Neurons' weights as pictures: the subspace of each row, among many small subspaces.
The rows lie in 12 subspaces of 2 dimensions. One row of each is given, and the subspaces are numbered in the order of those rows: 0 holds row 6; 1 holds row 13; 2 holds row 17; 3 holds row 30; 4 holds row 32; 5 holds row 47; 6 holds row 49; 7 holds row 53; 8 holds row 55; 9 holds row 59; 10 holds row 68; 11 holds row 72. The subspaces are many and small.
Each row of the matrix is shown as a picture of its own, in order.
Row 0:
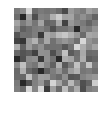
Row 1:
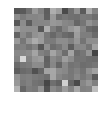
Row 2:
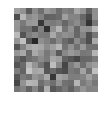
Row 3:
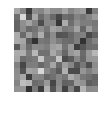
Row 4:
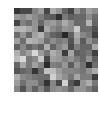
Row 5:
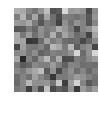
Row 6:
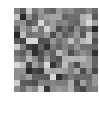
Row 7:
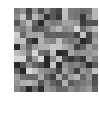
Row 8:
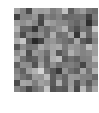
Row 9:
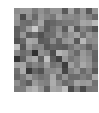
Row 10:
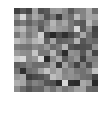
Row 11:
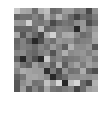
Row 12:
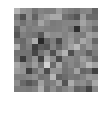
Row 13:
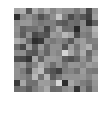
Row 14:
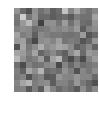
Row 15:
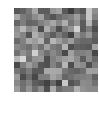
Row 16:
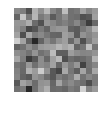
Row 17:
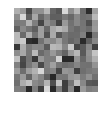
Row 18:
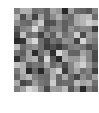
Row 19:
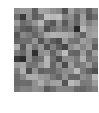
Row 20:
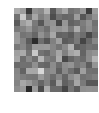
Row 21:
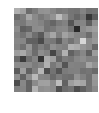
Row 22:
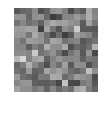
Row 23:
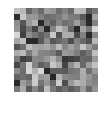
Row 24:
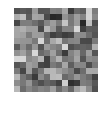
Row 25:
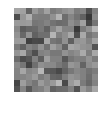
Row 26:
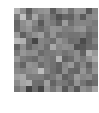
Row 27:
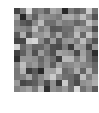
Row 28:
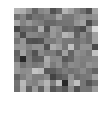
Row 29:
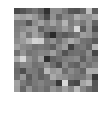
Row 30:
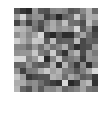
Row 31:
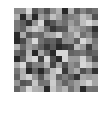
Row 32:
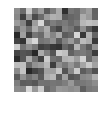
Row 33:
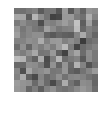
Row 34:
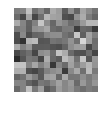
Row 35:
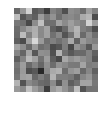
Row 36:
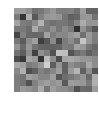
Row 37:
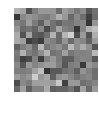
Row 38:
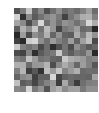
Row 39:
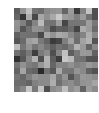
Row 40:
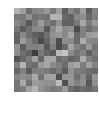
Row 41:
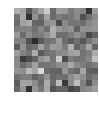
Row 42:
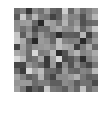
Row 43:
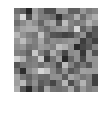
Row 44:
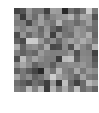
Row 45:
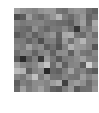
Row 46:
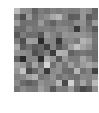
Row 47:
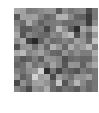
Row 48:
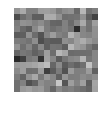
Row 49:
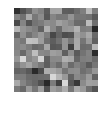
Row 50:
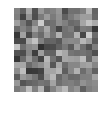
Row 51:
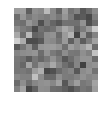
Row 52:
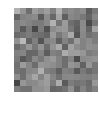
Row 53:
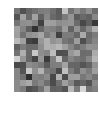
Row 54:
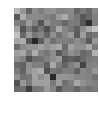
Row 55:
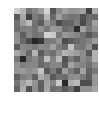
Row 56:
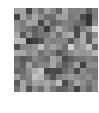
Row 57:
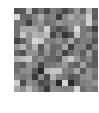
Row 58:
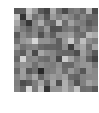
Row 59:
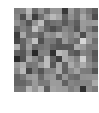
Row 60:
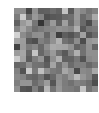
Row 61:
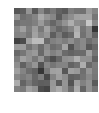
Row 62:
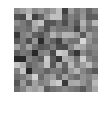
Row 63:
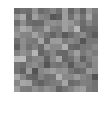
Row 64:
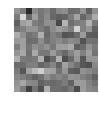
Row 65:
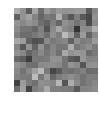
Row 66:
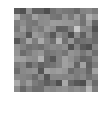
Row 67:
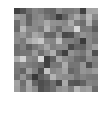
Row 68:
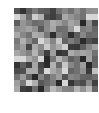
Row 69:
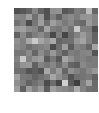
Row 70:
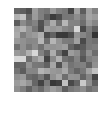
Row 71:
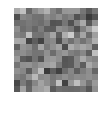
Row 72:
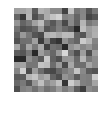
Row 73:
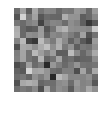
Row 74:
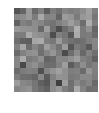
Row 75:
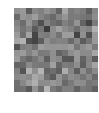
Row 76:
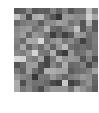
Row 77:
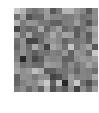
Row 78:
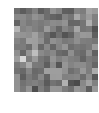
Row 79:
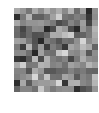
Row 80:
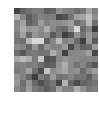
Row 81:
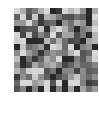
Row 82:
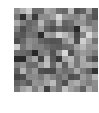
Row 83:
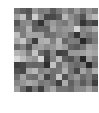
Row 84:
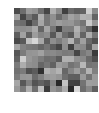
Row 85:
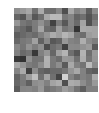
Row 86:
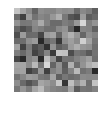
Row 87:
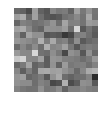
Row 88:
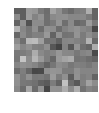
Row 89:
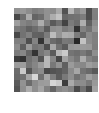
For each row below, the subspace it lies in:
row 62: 9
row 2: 0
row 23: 0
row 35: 1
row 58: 8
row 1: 6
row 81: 2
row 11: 3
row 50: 4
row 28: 6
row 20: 8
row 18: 7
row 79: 1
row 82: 6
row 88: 6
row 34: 10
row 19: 11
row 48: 10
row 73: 0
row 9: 7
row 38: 5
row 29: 8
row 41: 8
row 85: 11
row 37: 4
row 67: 5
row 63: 11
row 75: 4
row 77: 6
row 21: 5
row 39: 6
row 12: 0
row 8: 7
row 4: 6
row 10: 3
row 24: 11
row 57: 1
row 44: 2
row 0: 3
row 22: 11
